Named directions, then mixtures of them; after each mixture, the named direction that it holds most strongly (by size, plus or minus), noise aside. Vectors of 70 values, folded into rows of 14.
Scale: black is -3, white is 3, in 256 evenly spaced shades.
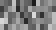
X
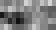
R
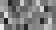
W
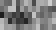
R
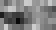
R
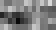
R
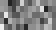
W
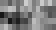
R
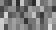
X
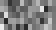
W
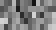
X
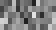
X
